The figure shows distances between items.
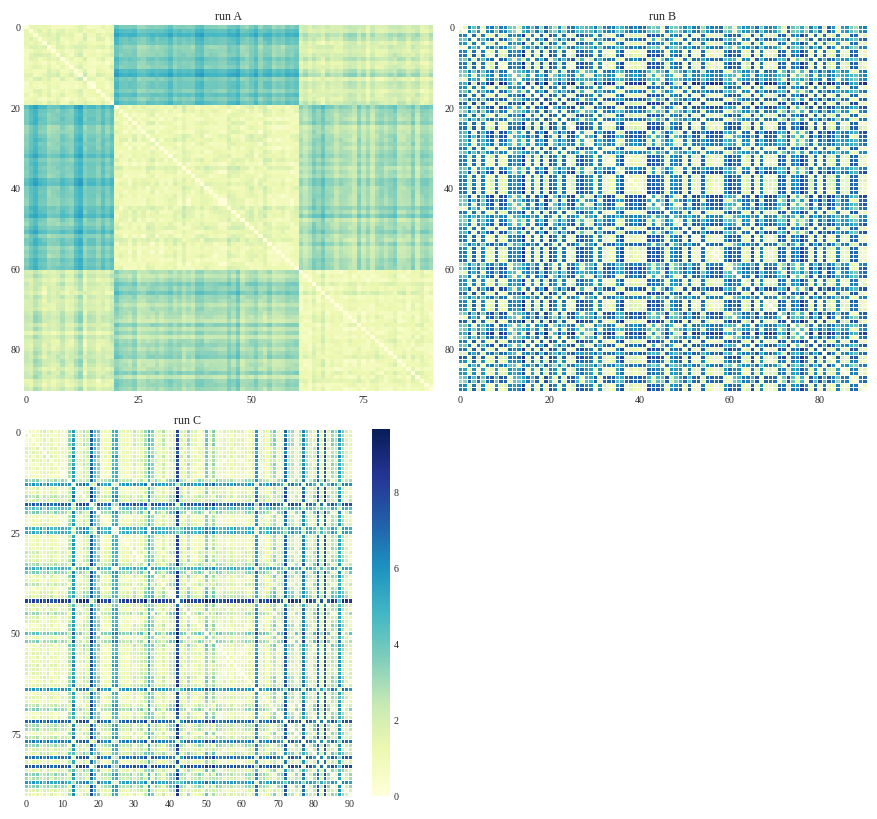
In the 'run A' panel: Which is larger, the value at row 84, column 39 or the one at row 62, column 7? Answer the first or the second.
the first
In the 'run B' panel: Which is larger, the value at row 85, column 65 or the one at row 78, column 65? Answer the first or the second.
the second
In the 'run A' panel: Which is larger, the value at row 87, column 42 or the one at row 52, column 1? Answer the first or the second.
the second
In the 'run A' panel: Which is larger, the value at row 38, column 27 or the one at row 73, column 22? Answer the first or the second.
the second
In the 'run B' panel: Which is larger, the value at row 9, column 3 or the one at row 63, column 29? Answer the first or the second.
the first
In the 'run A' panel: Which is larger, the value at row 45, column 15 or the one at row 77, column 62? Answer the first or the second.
the first
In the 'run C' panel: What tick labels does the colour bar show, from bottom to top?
0, 2, 4, 6, 8
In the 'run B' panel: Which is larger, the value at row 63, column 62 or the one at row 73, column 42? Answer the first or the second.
the second
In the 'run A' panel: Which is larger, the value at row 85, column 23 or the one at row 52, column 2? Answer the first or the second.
the second
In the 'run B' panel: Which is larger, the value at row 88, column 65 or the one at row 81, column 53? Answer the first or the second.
the second
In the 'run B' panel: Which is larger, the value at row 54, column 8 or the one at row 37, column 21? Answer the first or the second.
the second
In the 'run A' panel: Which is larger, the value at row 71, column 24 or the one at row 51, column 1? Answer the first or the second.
the second
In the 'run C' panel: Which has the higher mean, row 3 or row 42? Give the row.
42
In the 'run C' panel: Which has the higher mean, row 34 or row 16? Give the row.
34
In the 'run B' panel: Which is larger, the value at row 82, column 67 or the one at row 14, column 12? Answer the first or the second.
the first
